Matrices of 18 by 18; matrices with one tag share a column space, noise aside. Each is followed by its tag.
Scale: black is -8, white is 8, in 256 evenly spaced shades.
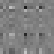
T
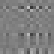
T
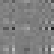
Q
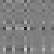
Q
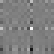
Q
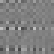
Q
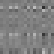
T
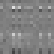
T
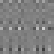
Q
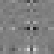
Q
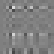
T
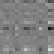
Q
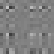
T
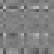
T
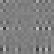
Q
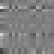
T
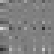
Q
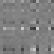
Q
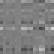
Q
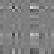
T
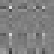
T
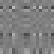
T
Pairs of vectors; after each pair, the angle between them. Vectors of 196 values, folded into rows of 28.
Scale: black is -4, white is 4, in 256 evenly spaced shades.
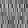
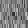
orthogonal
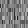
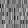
nearly parallel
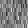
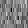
nearly opposite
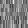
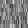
nearly parallel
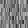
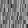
orthogonal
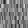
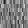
nearly parallel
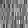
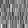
partly aligned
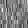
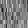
nearly opposite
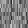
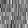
nearly opposite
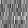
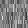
orthogonal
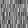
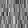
partly aligned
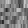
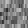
nearly parallel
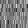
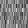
nearly opposite
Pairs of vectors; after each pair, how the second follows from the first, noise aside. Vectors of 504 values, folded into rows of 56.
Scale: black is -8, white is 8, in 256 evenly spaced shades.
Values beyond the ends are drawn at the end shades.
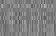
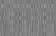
shrunk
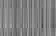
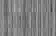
wrapped around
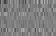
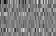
scaled up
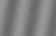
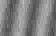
scaled up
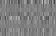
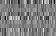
scaled up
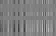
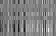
scaled up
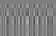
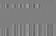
partly zeroed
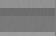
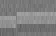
wrapped around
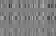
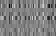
scaled up
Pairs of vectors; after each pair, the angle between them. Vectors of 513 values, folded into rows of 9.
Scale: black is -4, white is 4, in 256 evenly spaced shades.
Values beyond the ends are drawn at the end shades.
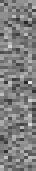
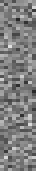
nearly parallel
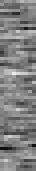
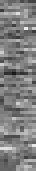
nearly opposite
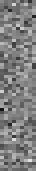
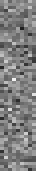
partly opposed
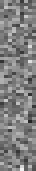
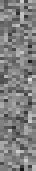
nearly opposite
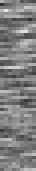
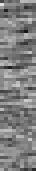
nearly opposite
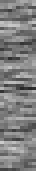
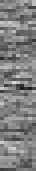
nearly parallel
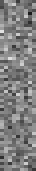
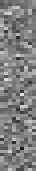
orthogonal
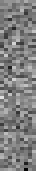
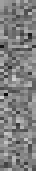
partly aligned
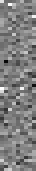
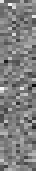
nearly parallel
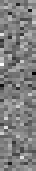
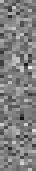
partly opposed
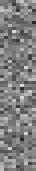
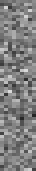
orthogonal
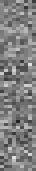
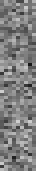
nearly opposite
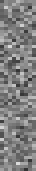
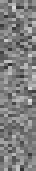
orthogonal
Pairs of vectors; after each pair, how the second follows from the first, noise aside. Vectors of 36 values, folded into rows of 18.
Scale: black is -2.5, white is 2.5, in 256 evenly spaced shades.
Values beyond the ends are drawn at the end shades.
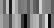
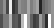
negated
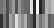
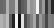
reversed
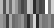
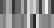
sign-scrambled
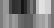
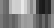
negated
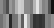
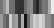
negated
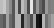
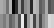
reversed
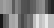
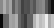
copied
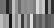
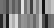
reversed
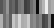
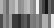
negated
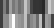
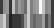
reversed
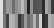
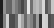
negated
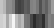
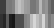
negated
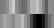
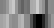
copied
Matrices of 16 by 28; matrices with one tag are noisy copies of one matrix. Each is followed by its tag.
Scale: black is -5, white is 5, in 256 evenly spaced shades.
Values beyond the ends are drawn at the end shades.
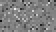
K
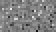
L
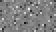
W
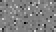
W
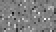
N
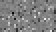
N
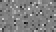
W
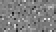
N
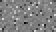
W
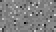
W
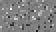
L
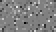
W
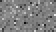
W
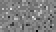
L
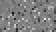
N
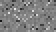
K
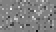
L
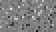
L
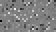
K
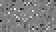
K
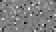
W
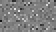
K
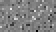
L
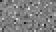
W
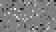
K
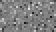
W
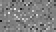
K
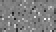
N
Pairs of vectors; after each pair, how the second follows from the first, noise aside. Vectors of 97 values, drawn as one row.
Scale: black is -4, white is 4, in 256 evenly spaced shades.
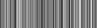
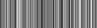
copied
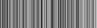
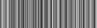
sign-scrambled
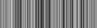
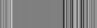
partly zeroed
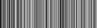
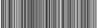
sign-scrambled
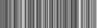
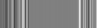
partly zeroed
